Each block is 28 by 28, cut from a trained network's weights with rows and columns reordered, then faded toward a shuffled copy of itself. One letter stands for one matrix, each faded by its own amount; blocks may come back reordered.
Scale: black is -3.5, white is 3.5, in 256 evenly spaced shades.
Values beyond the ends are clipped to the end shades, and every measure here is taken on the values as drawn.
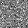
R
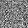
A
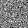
R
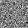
A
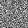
A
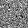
R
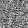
A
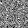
R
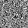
R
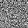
R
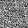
R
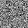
R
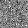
R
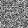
A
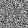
A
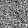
R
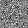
R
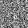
A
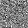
A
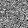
R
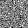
R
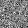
R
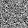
A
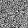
A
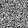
A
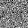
R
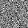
R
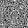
R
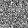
A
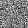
R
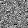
R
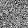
A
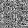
A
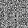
A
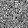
R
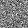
R
